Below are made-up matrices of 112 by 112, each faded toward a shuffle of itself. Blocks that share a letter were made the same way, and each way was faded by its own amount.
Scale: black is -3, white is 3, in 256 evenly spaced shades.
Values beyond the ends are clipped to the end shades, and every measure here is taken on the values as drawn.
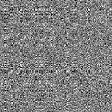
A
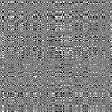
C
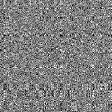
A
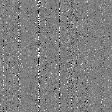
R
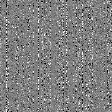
R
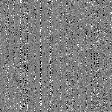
R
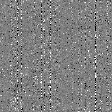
R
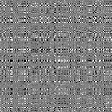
C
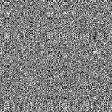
A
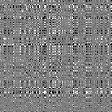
C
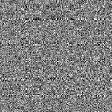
A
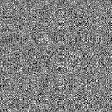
A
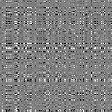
C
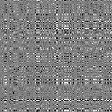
C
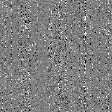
R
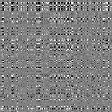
C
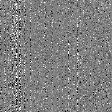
R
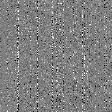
R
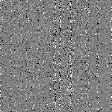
R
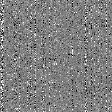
R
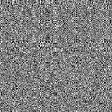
A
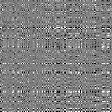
C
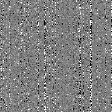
R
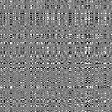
C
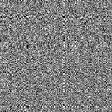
A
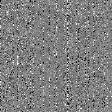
R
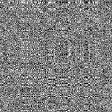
A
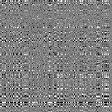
C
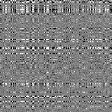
C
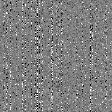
R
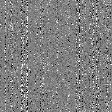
R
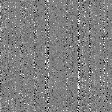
R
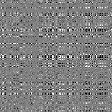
C
